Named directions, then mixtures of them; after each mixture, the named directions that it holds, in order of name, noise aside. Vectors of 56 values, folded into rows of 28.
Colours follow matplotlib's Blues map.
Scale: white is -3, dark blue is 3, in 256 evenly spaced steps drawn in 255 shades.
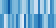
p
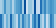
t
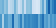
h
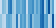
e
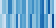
e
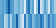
p, t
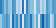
h, t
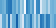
p, t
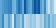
h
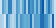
e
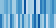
t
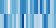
p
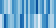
p, t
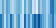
h, p, t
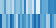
h, t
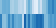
h, p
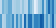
e, h, p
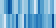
e, p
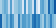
h, t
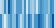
e, p, t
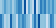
t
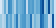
e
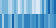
h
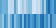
h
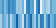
p, t
